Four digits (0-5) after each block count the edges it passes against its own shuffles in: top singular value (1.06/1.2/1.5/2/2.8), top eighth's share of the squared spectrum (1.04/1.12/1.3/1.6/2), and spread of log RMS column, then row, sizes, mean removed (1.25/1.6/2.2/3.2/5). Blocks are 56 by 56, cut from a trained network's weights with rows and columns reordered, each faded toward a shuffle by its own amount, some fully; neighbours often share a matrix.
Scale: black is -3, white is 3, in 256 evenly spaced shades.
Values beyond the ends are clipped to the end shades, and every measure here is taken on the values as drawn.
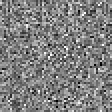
2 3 1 1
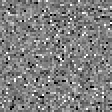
1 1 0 0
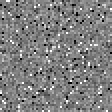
0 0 0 0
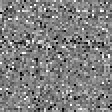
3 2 0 2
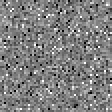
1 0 0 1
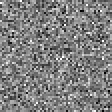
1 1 0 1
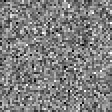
0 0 0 0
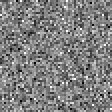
0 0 0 0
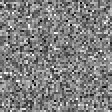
0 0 0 0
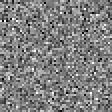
0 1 0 0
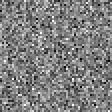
1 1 0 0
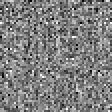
3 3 0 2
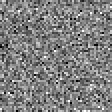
1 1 0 1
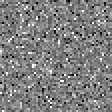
1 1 0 0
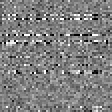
4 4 1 3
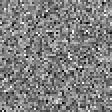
1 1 0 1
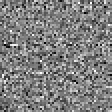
3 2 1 1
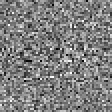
3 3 0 2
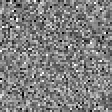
1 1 0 0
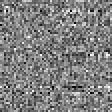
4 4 1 2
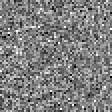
1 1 0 0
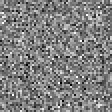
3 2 0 1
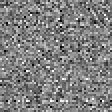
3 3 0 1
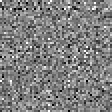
3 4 2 2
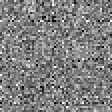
3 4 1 2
